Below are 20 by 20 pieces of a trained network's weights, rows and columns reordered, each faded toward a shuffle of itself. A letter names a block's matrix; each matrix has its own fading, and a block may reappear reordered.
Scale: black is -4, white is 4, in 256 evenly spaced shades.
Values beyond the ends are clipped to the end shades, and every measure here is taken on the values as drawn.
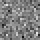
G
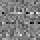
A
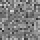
G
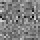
A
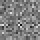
A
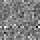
A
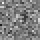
G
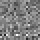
A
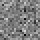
A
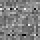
A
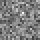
G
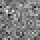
G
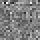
A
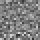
A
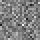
G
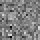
A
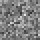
G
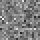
G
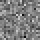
G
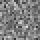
G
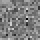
A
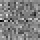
A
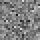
G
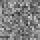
G
